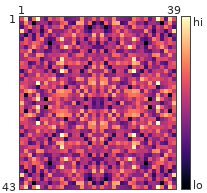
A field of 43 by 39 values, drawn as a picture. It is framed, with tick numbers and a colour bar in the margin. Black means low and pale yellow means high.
There are no regular stripes. Its left and right halves mirror each other, and so do its top and bottom. No row or column stands out. Fine speckle covers the field. No overall slope runs across the table. There is no seam. The histogram is bell-shaped.
